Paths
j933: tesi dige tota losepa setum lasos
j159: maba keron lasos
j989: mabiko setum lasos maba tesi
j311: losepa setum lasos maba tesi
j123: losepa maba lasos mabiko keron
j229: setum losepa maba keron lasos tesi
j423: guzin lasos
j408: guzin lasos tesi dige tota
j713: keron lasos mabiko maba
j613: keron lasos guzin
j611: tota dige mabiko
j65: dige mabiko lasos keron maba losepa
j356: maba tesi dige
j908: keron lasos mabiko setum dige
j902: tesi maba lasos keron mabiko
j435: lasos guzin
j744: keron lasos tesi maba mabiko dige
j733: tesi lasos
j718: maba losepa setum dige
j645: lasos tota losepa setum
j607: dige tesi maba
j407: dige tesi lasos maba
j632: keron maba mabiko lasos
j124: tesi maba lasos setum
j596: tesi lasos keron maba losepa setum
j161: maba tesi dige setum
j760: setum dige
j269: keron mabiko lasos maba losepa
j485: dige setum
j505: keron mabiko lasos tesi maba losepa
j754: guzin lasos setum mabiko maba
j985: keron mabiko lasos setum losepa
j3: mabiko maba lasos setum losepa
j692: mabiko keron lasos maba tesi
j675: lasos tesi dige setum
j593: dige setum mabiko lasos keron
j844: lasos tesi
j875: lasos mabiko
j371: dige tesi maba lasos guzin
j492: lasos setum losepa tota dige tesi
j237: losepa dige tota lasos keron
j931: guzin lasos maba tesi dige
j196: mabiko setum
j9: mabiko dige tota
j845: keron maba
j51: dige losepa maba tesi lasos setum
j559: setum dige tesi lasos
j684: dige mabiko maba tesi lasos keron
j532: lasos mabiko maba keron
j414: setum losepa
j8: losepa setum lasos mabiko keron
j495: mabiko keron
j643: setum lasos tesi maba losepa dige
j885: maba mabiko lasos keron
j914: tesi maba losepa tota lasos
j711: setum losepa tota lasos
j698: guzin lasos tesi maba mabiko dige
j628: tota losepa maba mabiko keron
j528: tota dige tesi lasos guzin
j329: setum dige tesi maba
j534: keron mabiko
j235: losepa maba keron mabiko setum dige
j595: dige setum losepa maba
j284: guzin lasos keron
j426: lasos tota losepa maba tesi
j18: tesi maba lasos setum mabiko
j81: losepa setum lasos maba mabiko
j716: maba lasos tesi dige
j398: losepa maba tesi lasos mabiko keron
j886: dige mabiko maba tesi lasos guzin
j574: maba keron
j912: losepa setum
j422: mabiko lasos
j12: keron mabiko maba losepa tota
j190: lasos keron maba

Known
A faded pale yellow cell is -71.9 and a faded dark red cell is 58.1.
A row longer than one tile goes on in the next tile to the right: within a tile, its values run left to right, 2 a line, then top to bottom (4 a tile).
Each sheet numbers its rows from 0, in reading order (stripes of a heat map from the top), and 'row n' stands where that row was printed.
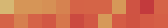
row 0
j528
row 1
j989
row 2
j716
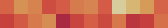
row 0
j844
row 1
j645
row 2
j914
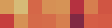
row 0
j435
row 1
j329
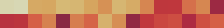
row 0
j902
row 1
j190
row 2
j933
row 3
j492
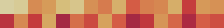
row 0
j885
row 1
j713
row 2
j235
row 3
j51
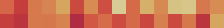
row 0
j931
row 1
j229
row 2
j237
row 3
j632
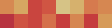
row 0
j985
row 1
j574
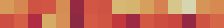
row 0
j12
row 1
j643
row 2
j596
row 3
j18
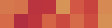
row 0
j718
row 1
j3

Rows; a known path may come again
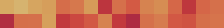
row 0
j284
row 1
j426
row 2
j698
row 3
j408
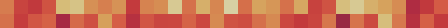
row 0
j356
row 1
j713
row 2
j912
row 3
j237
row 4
j407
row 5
j908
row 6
j532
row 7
j414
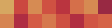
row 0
j229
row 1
j492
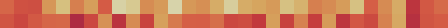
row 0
j196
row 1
j595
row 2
j885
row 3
j886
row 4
j8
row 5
j574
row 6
j534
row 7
j559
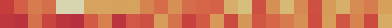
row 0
j675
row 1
j902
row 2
j845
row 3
j989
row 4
j613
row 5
j422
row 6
j495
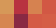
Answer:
j329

